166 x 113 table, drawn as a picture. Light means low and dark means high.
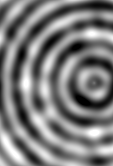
Lone odd cells: none. Ninth with the highest average: middle right. Rings: centred on the middle right.
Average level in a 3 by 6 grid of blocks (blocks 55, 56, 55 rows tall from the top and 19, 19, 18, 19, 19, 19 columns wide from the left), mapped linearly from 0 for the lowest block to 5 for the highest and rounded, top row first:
3 3 3 3 4 3 / 4 2 1 3 5 5 / 0 3 0 2 2 2
